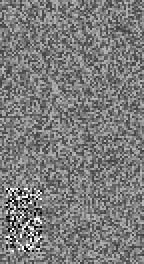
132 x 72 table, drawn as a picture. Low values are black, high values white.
No regular stripes run through it. In the bottom left lies a patch that is rougher than the rest. Overall the values sit about 50% of the way up the scale. The grain is fine, like static. No row or column stands out. There is no overall slope. The bottom left is the roughest part. The halves do not mirror each other.
